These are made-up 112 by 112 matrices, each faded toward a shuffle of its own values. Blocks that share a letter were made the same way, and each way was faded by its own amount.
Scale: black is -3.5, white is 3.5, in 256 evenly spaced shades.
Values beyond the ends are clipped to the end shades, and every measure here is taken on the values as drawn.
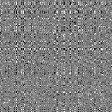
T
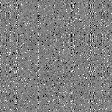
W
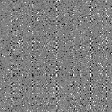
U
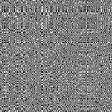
T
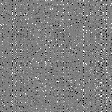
U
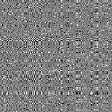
T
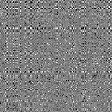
T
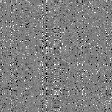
W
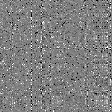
W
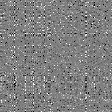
U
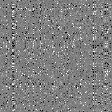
U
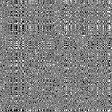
T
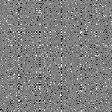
U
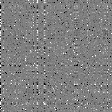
U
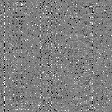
W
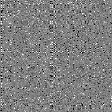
W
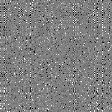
U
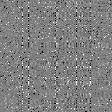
U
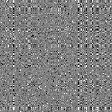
T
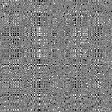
T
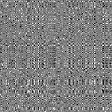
T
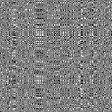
T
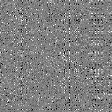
W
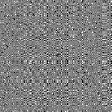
T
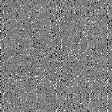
W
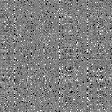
W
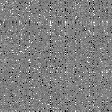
W
